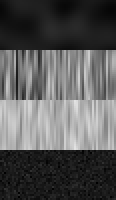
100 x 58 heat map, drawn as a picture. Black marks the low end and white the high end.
The table splits into 4 rows of 1 panel. Panel 1,1: very low, smooth, faint in contrast. Panel 2,1: middling, streaked downward, strong in contrast. Panel 3,1: high, streaked downward. Panel 4,1: very low, fine-grained, faint in contrast.
